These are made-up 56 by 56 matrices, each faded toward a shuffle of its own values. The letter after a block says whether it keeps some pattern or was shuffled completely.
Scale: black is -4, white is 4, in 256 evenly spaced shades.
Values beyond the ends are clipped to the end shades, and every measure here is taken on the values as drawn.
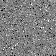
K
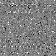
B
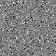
B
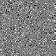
B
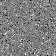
K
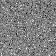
K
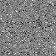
B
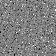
K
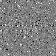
B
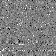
B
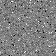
K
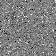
K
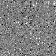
B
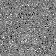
B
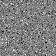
K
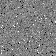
K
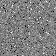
K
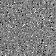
B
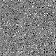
B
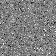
K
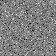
K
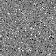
B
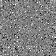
B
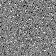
K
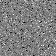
K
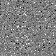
B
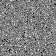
K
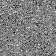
K
